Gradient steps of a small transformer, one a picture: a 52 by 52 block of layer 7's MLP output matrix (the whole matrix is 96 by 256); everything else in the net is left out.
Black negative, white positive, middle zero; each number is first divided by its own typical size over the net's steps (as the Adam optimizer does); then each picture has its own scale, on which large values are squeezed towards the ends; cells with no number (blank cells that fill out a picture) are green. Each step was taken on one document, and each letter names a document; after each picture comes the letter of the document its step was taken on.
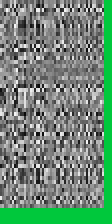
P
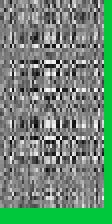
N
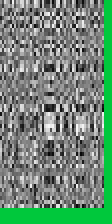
N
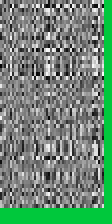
N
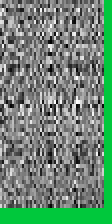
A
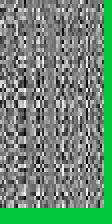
P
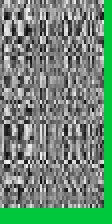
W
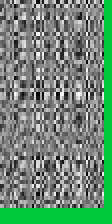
P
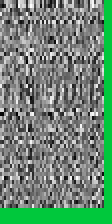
A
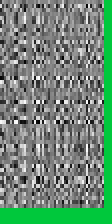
P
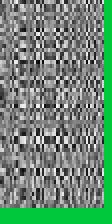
P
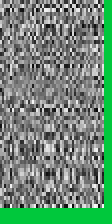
N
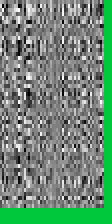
W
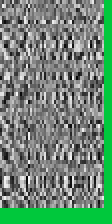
A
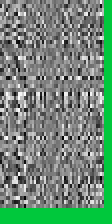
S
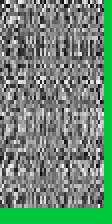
A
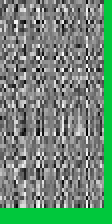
P
